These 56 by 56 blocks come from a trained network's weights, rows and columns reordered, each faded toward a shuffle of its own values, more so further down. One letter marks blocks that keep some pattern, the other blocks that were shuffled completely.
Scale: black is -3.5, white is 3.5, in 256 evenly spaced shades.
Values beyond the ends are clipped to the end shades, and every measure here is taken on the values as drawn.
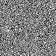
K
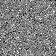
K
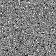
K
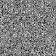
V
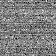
V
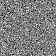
K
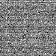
V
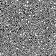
K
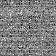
V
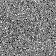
K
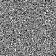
V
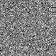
V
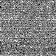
V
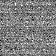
V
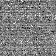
V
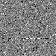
V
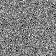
K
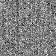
V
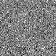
V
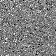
K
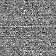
V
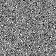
K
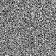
V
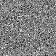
K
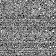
V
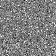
K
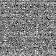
V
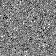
K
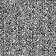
V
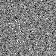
K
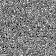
K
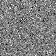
K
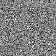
V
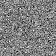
K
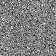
K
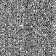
V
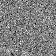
K
